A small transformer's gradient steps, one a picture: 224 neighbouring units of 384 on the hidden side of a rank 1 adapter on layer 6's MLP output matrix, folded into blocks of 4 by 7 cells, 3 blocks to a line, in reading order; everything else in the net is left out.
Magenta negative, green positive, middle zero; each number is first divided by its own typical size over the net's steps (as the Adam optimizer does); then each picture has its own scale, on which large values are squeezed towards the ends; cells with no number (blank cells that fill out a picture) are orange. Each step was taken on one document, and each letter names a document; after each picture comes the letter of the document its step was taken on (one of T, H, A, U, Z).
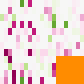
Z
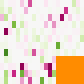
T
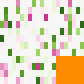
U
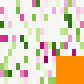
U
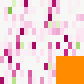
Z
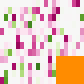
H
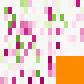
Z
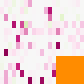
Z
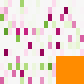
T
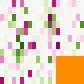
Z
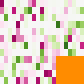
U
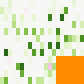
T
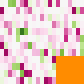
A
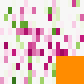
H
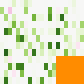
T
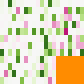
A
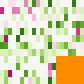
A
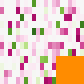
U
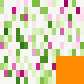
U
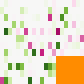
T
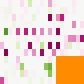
T
